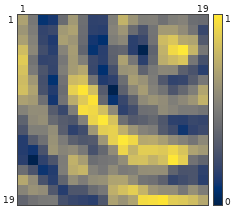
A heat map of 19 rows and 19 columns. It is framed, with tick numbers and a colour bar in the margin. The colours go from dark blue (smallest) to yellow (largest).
No row or column stands out. Neither half mirrors the other. Concentric rings centre on the top right.
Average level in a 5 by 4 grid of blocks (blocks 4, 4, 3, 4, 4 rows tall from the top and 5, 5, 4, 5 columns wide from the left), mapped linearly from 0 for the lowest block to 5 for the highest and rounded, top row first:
1 0 1 3
1 1 2 1
1 4 0 1
0 2 5 3
0 2 4 2
